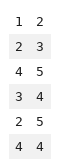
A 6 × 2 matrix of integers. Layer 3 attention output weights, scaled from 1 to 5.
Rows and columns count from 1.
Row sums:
3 5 9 7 7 8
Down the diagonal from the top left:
1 3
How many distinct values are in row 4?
2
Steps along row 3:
up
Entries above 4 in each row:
0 0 1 0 1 0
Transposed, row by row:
1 2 4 3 2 4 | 2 3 5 4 5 4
